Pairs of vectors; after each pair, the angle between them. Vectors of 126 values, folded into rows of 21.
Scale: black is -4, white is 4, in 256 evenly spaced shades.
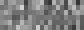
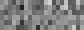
nearly opposite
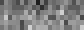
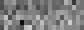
partly aligned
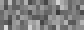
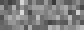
orthogonal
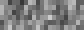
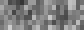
nearly parallel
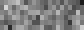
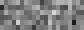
orthogonal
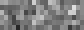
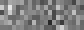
orthogonal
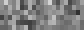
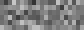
partly opposed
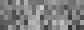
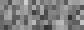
partly aligned
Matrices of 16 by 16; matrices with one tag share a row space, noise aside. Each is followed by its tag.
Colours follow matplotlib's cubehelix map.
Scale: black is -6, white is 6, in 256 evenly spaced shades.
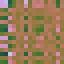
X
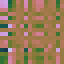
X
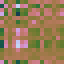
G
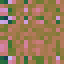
X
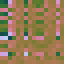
X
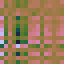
G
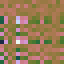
G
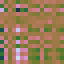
G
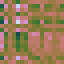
G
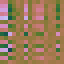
X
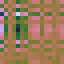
G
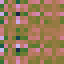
G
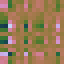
X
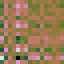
G
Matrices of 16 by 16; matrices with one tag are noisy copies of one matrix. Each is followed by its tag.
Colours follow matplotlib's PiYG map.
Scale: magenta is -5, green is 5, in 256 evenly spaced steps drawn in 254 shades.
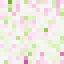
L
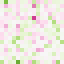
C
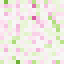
C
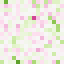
C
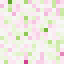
L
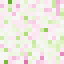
L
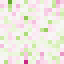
L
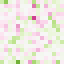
C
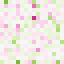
C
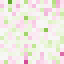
L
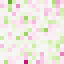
L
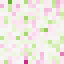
L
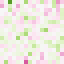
L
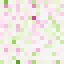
C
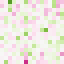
L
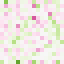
C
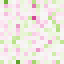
C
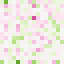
C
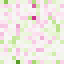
C
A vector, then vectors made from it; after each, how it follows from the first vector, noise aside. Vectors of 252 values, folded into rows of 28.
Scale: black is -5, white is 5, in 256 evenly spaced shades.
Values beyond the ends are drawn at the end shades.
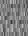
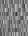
reversed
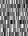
scaled up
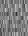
reversed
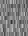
copied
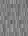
shrunk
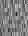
reversed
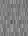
shrunk
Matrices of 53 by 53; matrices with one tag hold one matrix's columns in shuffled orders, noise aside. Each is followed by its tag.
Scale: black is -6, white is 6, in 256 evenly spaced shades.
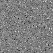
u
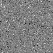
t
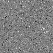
u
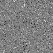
t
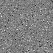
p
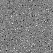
p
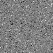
t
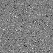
p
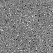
p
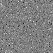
t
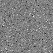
p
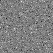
u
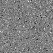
u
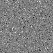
u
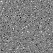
u
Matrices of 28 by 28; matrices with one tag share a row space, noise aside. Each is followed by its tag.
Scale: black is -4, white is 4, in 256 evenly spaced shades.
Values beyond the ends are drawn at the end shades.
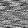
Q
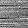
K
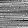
K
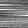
K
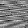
Q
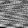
Q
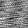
Q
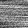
K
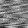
Q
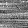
K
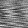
Q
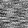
Q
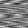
Q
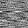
Q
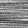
K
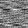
Q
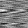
Q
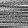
K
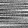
K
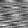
Q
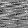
Q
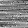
K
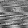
Q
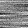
K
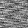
Q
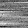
K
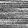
K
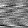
Q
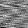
Q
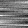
K
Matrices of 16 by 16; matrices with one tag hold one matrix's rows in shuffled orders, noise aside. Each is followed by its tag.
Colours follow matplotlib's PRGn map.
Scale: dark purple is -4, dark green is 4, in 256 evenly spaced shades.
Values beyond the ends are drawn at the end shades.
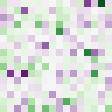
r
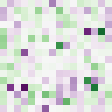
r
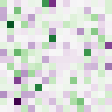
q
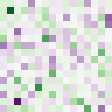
q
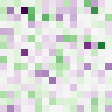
r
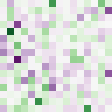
q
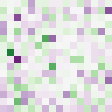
q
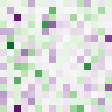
q
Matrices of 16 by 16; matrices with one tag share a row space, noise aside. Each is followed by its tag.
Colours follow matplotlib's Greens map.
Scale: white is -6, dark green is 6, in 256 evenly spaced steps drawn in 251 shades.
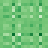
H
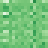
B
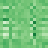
B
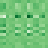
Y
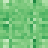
B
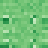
B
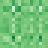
H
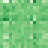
B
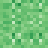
H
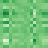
B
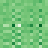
H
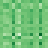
H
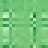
B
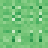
H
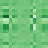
B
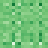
H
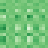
Y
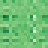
B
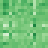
B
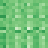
Y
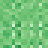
H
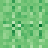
H
